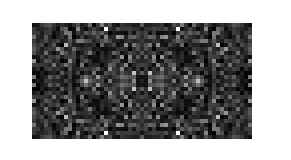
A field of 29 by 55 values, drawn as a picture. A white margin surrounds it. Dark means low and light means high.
Histogram: skewed, a long tail of high values. Slope: none. Average level on the scale: 20%. Stripes: none. Mirror symmetry: left to right and top to bottom. Odd rows or columns: none. Seam: none.
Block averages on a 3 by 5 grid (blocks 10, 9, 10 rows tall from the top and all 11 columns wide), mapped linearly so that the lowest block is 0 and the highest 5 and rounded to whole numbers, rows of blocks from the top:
21212
03530
21212
